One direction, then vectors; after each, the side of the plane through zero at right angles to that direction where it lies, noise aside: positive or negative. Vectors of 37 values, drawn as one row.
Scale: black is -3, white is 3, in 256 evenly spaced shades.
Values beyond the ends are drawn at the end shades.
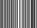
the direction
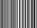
positive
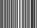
positive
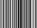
negative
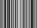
positive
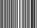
positive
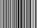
negative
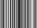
negative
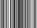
negative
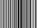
negative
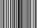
negative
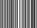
positive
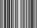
positive
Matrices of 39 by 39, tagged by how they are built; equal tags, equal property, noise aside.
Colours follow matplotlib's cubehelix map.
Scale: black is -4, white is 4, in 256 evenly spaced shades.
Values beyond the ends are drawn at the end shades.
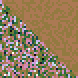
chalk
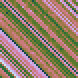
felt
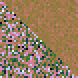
chalk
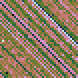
felt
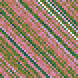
felt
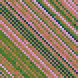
felt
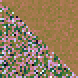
chalk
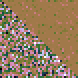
chalk
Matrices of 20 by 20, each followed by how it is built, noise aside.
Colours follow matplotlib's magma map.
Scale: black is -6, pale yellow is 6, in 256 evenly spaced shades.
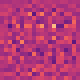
low rank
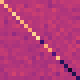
diagonal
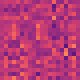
low rank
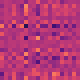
low rank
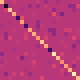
diagonal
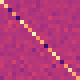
diagonal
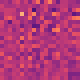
low rank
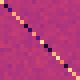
diagonal
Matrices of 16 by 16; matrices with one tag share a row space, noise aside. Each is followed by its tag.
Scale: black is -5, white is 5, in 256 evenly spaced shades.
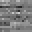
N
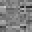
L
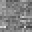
L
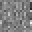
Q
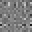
Q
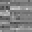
N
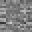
L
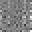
Q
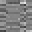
L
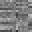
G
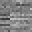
N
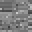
G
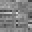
G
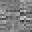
L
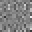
Q
